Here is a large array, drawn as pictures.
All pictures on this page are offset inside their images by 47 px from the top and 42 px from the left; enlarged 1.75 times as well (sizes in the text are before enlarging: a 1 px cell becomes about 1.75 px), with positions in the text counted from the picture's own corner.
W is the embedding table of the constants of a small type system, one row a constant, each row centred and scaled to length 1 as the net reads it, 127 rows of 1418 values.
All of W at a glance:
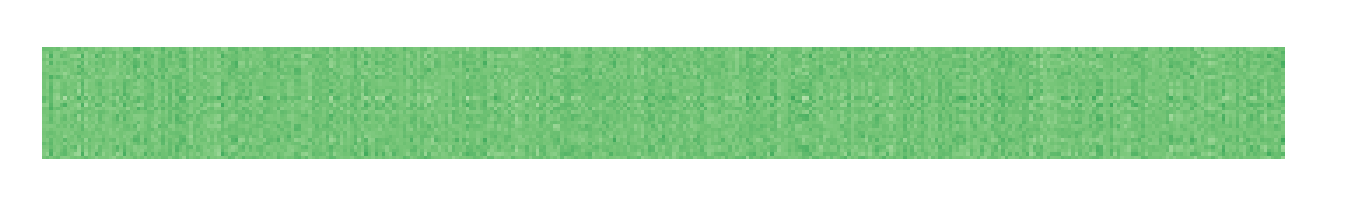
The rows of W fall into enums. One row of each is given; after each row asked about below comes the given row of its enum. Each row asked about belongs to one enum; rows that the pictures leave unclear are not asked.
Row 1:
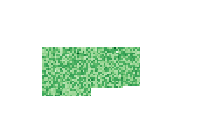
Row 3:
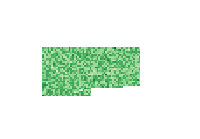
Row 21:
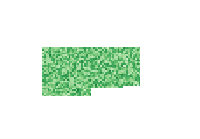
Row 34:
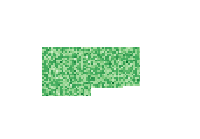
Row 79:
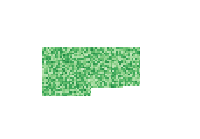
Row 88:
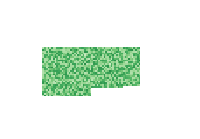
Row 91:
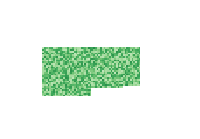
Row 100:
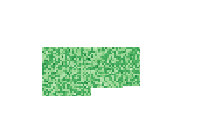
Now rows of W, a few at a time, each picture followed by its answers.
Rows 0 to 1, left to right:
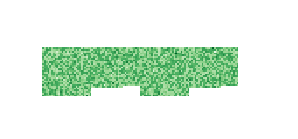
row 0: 34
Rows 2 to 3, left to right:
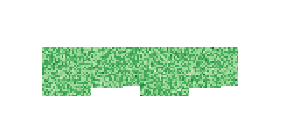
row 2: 100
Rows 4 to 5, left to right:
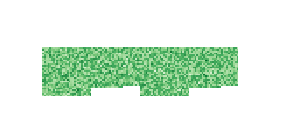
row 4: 21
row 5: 3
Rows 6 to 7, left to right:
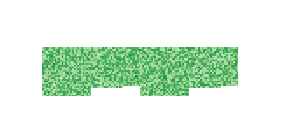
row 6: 100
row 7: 91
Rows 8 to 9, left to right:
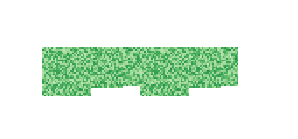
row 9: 88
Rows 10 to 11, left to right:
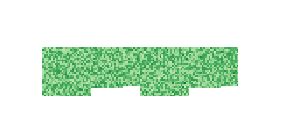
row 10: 88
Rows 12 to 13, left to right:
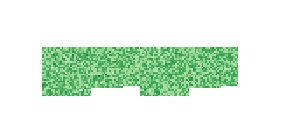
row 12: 3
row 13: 1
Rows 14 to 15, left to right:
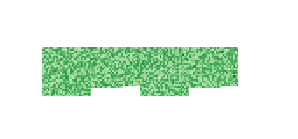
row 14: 91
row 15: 100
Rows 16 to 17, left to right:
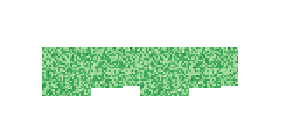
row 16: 3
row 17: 3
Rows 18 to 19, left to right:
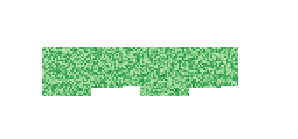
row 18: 88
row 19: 21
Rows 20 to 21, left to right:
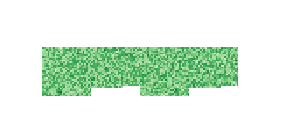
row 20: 1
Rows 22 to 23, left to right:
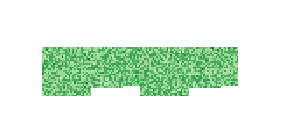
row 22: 100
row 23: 3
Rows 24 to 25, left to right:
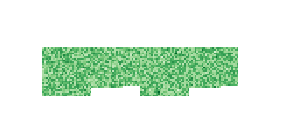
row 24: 79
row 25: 1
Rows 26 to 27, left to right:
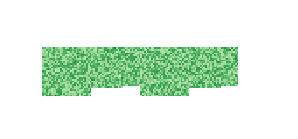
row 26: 1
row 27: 88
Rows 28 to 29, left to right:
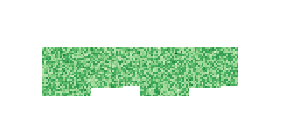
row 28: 79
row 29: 1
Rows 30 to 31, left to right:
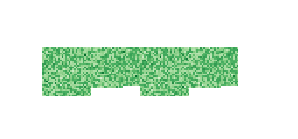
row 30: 100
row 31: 100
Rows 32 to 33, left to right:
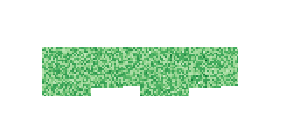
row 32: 88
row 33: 3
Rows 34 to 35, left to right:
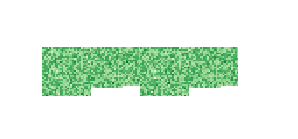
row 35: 34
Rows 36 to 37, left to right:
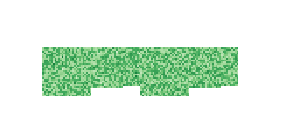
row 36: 100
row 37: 88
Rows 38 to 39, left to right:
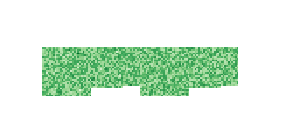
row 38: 1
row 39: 91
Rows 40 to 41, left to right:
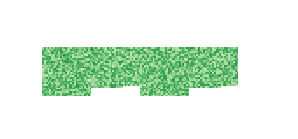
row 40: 79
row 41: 91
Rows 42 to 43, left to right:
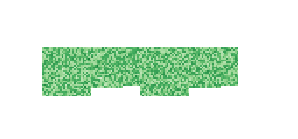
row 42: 100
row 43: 88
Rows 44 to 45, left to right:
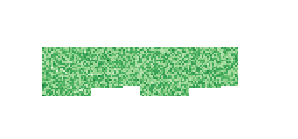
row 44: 3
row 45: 88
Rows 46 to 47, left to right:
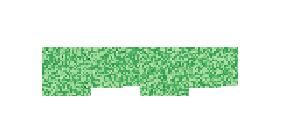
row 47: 91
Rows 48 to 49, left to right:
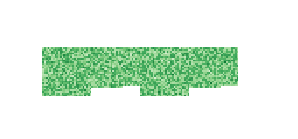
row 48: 79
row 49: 34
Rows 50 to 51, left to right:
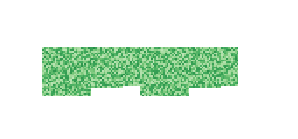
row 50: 91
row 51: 88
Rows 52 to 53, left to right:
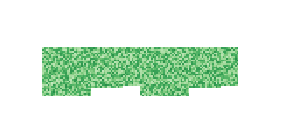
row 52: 91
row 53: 88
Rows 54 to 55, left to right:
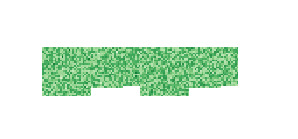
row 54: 100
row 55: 91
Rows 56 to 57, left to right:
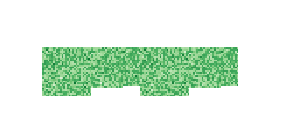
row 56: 100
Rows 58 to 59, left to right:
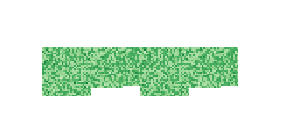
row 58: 100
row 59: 100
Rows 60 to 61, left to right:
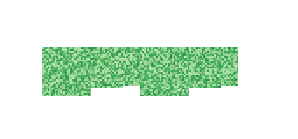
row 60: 91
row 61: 3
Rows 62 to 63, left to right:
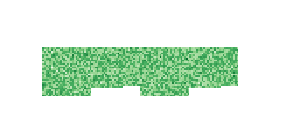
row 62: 3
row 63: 100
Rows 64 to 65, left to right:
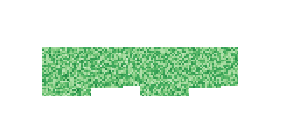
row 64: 21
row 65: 88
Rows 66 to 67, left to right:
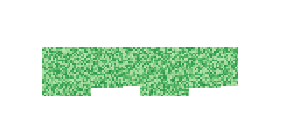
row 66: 88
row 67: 91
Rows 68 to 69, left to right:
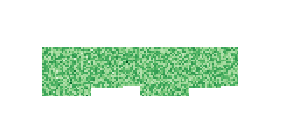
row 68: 34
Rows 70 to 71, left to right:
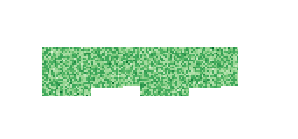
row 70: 34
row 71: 3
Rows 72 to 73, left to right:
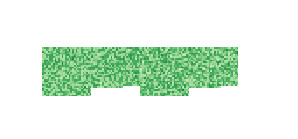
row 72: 100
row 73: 79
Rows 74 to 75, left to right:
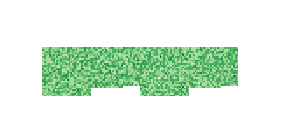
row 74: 21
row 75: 100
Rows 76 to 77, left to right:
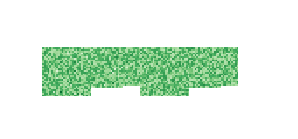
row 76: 34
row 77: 91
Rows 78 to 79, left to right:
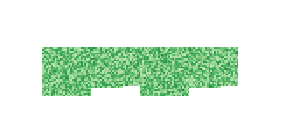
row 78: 91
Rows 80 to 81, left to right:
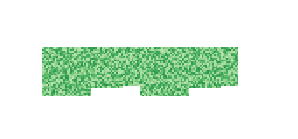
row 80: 91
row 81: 88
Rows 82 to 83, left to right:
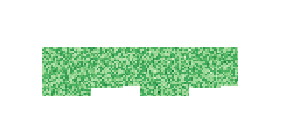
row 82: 91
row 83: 34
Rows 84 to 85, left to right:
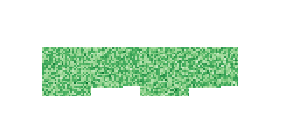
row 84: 100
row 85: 21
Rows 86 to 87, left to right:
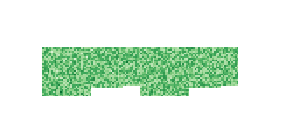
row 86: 34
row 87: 91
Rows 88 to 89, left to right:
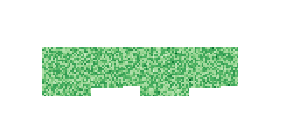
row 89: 1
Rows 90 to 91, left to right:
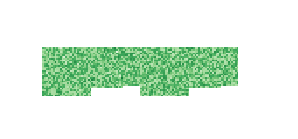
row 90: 1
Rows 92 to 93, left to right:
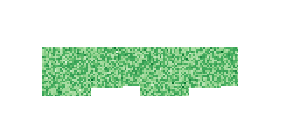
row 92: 1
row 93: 100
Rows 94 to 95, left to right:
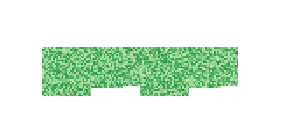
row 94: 88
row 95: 79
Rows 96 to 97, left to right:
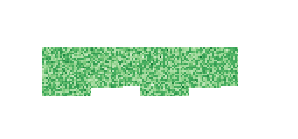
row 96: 79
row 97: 100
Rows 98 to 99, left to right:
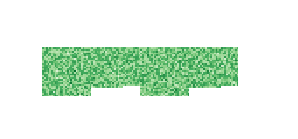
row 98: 34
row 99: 21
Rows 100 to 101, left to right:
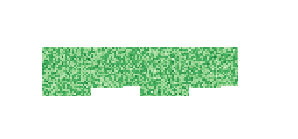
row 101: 34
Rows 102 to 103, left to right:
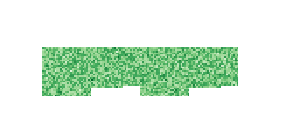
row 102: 1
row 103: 21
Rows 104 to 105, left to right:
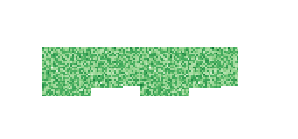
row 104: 3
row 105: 3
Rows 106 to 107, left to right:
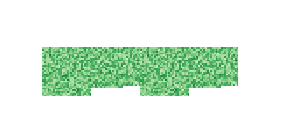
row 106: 21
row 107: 21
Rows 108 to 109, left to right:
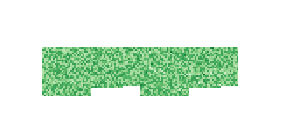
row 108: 88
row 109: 3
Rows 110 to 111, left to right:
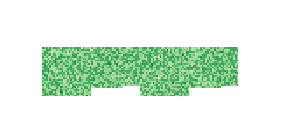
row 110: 34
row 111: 100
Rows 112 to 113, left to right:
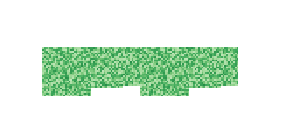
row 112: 91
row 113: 91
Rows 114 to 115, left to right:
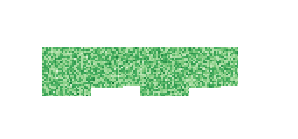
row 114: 34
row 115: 79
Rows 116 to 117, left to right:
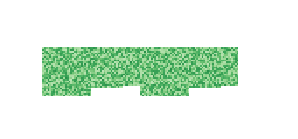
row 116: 91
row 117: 88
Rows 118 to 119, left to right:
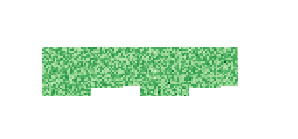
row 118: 91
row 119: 34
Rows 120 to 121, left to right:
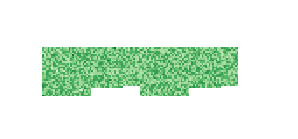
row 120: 3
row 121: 88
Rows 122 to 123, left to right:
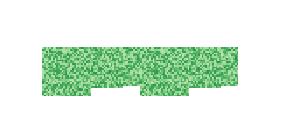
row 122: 88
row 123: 88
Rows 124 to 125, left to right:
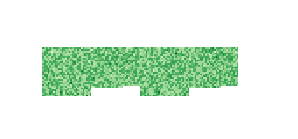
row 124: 34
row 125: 1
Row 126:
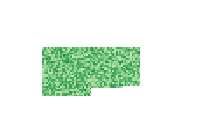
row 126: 79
